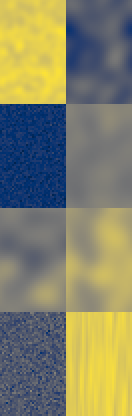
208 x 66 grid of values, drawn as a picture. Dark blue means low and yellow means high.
The table splits into 4 rows of 2 panels. Panel 1,1: very high, blotchy, faint in contrast. Panel 1,2: low, smooth. Panel 2,1: very low, fine-grained, faint in contrast. Panel 2,2: middling, smooth, faint in contrast. Panel 3,1: middling, smooth. Panel 3,2: high, smooth. Panel 4,1: low, fine-grained. Panel 4,2: very high, streaked downward, faint in contrast.
